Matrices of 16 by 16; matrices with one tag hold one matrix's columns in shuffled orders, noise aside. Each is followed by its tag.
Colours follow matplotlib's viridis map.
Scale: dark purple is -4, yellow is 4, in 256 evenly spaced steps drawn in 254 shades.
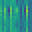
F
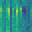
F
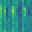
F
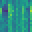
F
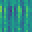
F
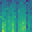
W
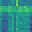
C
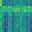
C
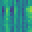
F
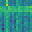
C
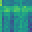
C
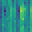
F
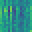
F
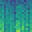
W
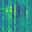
F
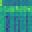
C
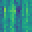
F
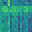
C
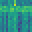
C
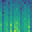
W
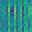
F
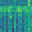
C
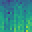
W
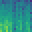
W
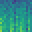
W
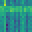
C
